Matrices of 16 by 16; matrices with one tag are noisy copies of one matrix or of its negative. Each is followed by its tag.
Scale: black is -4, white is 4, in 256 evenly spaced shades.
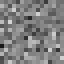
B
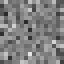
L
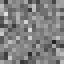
L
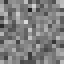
L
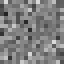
L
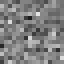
B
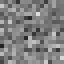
B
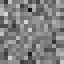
L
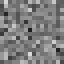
L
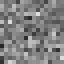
B
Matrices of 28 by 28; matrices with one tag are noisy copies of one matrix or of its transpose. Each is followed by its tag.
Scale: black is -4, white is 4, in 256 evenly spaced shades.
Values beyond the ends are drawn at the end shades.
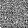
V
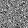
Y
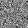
Y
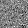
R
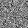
Y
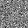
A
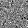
Y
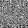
V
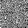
V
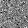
Y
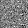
R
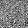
R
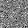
A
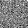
V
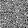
V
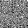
V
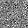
A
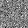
A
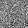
R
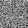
V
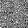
V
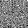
V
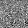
R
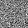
R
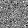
A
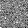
V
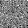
V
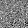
R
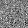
R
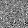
R
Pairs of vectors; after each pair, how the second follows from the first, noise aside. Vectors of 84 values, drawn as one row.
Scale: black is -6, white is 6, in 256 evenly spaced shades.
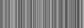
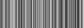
scaled up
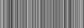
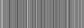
partly zeroed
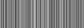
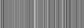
partly zeroed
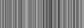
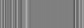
partly zeroed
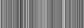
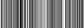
scaled up
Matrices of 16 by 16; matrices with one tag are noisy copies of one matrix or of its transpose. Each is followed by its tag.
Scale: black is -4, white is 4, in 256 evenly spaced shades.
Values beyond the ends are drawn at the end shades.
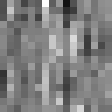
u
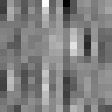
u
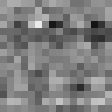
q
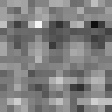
q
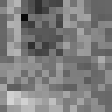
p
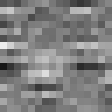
u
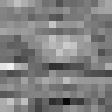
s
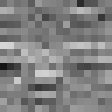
u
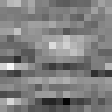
s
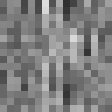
u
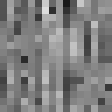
u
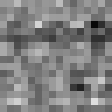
q
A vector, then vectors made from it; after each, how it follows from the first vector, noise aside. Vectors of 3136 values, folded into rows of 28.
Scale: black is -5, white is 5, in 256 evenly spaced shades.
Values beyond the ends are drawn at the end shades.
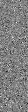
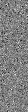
reversed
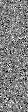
scaled up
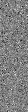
reversed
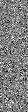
scaled up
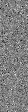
reversed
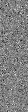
reversed
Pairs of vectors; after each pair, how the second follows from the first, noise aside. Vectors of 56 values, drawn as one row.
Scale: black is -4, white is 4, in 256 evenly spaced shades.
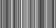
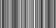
reversed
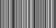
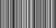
copied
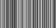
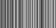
sign-scrambled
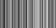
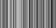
reversed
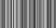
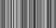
copied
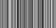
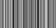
reversed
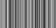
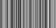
reversed
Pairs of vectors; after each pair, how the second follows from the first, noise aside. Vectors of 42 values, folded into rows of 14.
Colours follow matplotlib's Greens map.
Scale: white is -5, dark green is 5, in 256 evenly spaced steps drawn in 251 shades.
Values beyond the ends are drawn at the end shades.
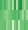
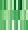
scaled up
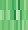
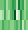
scaled up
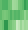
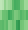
wrapped around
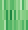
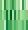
scaled up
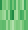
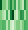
scaled up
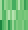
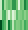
scaled up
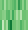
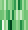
scaled up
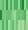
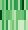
scaled up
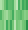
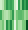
scaled up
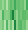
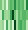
scaled up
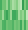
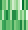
scaled up
